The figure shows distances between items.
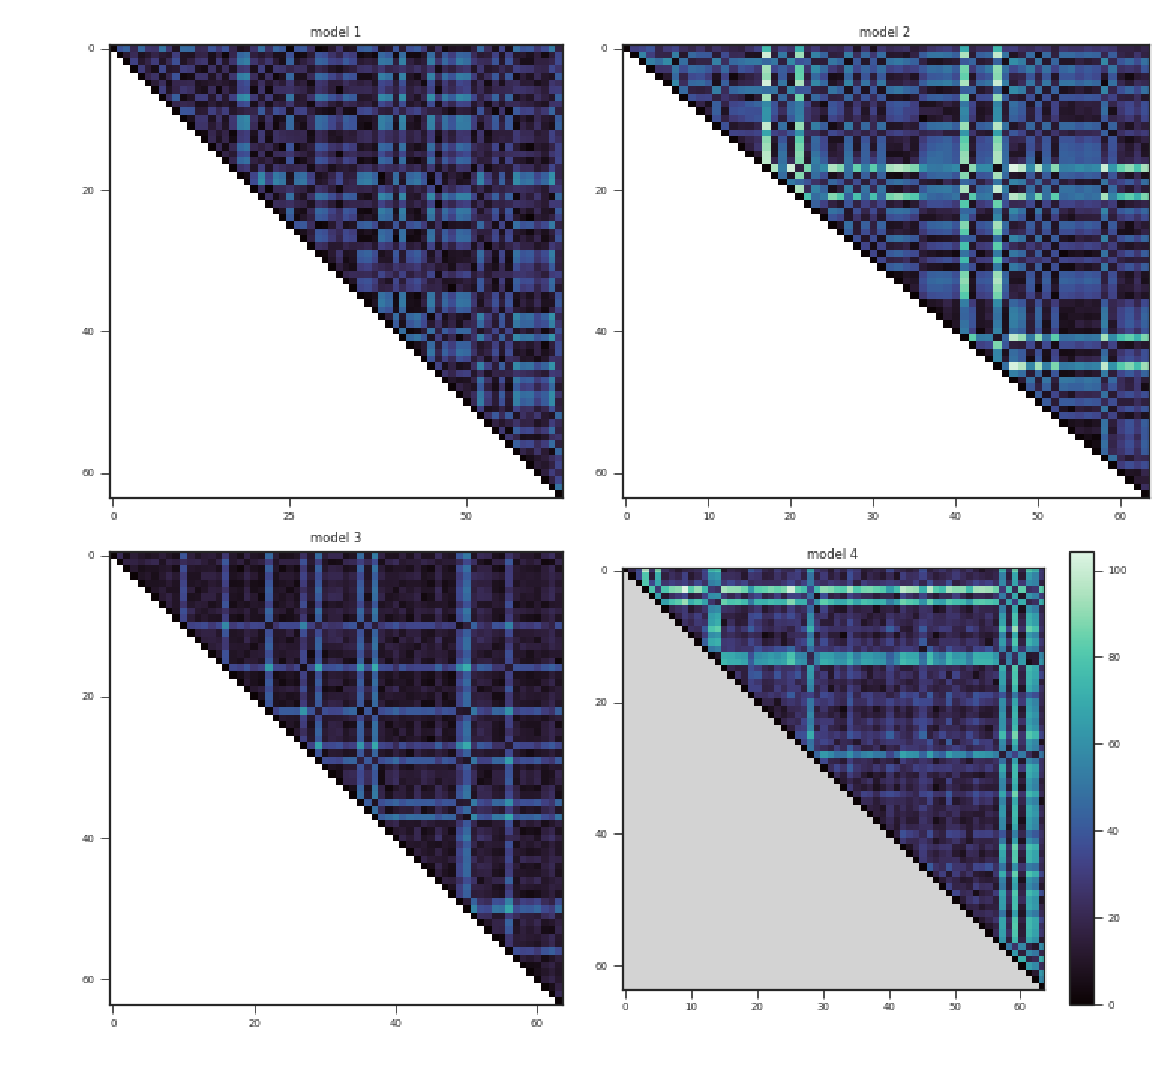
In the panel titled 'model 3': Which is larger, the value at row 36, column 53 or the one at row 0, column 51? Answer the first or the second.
the first
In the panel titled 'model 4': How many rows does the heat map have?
64
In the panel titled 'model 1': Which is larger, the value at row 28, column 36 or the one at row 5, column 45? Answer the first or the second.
the second
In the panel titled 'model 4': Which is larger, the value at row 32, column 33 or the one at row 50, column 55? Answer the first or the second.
the second
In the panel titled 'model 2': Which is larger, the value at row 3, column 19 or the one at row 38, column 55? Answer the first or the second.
the first
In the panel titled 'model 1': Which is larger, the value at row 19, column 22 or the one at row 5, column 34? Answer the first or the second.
the first
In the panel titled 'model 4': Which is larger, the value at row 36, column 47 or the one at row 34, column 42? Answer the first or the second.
the second
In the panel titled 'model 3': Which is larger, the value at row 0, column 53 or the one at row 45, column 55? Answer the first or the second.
the first
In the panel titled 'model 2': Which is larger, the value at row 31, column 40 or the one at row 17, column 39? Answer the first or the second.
the second
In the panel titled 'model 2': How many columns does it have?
64
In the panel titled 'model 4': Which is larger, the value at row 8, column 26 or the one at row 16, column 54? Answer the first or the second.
the first
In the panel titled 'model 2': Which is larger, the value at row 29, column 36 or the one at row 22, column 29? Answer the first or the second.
the second
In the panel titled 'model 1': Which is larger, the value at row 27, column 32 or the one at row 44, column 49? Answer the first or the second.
the second
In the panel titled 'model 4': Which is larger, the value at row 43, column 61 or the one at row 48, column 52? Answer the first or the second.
the first
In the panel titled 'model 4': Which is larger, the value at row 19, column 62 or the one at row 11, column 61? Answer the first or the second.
the second
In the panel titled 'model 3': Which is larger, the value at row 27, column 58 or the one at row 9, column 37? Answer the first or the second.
the second
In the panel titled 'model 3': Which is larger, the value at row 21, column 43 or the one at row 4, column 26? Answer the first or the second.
the first
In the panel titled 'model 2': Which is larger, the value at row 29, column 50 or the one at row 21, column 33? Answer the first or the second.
the second
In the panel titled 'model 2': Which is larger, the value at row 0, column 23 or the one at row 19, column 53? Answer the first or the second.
the first
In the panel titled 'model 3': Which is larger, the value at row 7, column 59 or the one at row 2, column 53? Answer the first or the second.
the second
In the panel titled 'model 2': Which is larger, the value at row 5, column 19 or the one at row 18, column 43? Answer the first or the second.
the first
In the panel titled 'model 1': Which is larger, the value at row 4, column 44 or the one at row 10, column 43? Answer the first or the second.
the first
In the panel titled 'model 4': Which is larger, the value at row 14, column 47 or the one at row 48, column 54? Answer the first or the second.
the first
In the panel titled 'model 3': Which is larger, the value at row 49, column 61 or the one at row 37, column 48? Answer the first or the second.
the second
